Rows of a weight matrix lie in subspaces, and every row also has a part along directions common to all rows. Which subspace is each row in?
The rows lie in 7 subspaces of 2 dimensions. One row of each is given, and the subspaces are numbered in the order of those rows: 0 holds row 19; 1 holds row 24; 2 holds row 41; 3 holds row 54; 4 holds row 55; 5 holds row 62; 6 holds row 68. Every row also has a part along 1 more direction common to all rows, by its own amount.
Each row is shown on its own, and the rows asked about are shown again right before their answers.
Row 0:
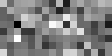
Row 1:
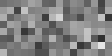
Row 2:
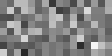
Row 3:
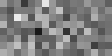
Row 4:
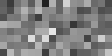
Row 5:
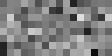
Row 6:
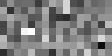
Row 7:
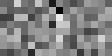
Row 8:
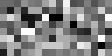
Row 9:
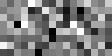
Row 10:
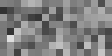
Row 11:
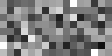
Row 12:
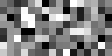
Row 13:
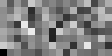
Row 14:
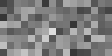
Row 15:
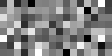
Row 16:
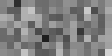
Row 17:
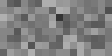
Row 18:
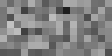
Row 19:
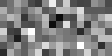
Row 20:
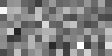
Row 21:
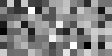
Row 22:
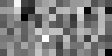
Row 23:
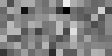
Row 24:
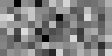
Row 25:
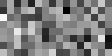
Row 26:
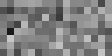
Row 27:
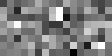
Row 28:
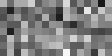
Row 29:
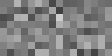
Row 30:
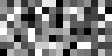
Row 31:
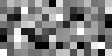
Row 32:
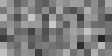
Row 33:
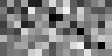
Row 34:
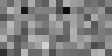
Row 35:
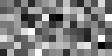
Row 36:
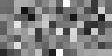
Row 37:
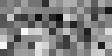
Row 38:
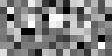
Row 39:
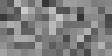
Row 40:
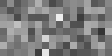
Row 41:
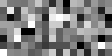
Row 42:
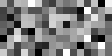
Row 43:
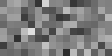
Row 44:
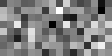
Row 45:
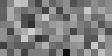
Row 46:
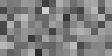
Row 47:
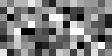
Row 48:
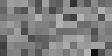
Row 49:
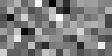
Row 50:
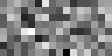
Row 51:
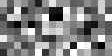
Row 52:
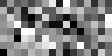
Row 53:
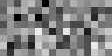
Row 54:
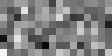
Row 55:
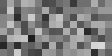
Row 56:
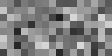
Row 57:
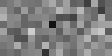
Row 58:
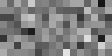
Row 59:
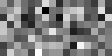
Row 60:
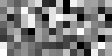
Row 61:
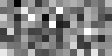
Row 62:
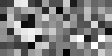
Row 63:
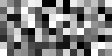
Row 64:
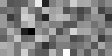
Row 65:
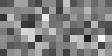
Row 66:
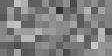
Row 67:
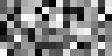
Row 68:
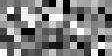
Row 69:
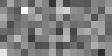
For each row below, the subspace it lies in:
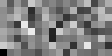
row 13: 2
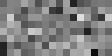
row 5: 4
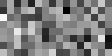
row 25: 6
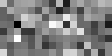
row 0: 0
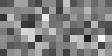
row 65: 5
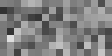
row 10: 6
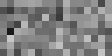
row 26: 6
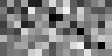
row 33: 2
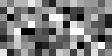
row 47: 3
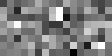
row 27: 0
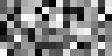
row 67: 2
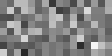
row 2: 5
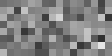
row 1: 0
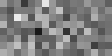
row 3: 4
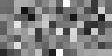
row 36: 3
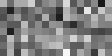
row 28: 6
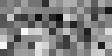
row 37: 4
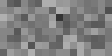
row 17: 1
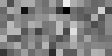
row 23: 3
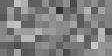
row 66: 5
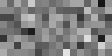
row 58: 6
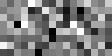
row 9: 2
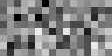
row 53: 4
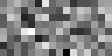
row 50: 5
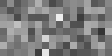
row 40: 0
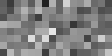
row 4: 5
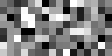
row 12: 5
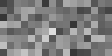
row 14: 5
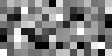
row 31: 3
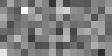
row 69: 3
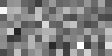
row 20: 6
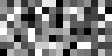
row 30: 2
